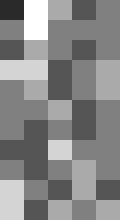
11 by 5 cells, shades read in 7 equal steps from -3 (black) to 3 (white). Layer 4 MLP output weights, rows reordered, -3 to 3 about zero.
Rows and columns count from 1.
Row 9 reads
0 -1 0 1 0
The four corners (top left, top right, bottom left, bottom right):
-2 0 2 1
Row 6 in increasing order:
-1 0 0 0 1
